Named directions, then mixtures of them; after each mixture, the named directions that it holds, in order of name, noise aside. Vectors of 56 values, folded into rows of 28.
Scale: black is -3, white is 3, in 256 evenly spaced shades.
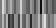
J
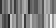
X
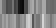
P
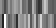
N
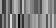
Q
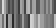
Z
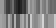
P, Z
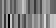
J, Q, X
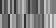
X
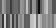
N, X, Z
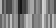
P, Q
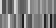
J, Q, X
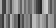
N, Q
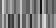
J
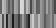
P, Z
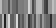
N, X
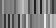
J, Q, X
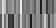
J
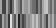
Q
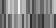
P, Z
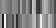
N, Z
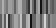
J, Z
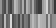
N, Q, Z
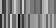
Q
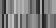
J, N, P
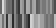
Z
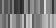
P, X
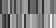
X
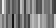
J, Z
